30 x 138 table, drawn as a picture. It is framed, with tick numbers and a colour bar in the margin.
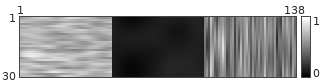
The table splits into one row of 3 panels. Panel 1,1: high, streaked across. Panel 1,2: very low, smooth, faint in contrast. Panel 1,3: middling, streaked downward, strong in contrast.
